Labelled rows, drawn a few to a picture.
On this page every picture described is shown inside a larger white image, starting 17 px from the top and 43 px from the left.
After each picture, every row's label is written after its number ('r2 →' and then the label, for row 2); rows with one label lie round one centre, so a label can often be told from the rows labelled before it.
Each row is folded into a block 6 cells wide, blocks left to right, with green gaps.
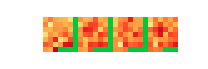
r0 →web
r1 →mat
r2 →mat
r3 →mat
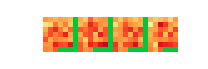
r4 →mat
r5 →mat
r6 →mat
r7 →mat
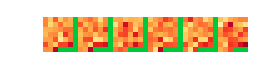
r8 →web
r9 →web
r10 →mat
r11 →web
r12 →web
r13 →mat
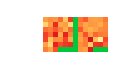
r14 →mat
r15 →web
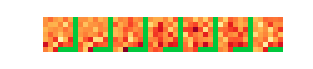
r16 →web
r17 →web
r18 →web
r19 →mat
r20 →mat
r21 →mat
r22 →web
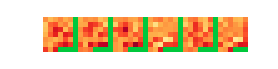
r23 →mat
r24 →mat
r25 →mat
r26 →web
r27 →mat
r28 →web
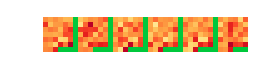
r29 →web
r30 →mat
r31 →web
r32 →web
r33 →web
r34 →mat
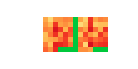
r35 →mat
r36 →mat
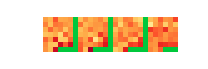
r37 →web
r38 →web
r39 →web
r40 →mat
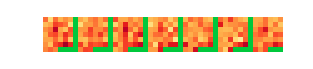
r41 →mat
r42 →mat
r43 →mat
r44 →mat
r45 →web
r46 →web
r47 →mat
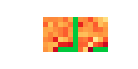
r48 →web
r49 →web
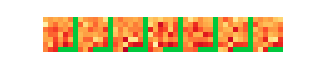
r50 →mat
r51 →web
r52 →web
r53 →mat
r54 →mat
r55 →web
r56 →web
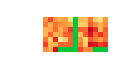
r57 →web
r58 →mat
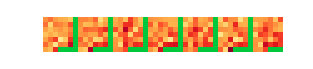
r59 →web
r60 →web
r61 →mat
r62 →web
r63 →mat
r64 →web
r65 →mat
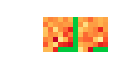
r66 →web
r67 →web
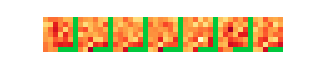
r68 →mat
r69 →web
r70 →web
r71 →web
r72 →web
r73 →mat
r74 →web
